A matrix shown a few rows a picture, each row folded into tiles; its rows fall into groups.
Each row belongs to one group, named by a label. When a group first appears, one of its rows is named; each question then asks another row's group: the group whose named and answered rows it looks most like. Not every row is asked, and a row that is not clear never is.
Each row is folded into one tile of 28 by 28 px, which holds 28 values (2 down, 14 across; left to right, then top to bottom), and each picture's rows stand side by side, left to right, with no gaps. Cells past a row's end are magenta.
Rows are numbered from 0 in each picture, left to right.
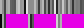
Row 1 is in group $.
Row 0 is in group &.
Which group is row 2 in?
$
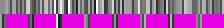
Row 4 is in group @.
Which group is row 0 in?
$
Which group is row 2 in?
$
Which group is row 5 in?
$
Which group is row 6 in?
&
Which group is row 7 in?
$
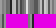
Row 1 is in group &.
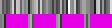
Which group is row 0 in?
&
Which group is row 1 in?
$
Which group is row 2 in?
@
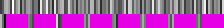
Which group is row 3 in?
$
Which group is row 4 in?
&
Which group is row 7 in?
$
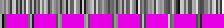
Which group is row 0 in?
$
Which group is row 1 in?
@
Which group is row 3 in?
$
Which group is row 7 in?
&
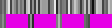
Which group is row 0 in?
$
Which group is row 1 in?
@
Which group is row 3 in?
@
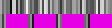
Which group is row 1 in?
&
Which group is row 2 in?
&
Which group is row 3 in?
&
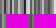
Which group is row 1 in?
@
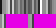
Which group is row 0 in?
$
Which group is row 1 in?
@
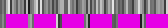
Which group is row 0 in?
$
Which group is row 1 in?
$
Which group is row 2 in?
$
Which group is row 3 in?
@
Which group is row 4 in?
@
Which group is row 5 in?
&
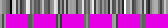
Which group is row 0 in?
@
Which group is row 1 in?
@
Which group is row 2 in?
@
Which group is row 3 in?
$
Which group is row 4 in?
@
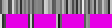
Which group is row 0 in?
$
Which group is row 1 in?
&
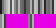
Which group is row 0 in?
$
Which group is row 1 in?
$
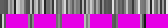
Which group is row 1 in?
$
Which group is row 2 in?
$
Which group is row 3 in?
$
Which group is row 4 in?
@
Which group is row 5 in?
$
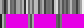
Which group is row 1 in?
$
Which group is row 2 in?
@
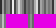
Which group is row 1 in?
$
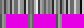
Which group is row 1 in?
$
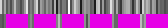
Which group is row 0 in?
@
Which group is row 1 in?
$
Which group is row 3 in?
@
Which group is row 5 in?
$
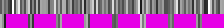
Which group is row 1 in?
@
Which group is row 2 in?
$
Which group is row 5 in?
$
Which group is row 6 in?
$
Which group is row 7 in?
@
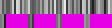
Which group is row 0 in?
&
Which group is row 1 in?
&
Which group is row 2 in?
$
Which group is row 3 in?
@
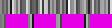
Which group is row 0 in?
@
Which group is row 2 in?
@
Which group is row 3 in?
&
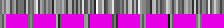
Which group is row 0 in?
$
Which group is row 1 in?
$
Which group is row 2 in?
$
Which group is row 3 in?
@
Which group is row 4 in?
&
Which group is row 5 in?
@
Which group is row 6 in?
&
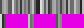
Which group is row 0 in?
$
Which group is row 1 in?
@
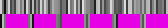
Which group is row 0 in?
&
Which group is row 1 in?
@
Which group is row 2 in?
&
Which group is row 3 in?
@
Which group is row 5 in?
$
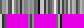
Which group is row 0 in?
$
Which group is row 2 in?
@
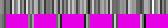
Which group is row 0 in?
&
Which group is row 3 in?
&
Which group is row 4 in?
&
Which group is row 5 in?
$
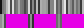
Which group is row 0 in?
$
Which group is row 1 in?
@
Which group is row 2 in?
$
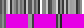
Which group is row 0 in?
$
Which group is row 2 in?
@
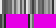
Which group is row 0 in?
&
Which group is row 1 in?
&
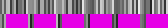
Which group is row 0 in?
$
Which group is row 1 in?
$
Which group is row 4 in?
&
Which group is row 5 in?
&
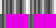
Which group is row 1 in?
@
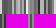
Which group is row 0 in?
&
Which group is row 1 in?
@
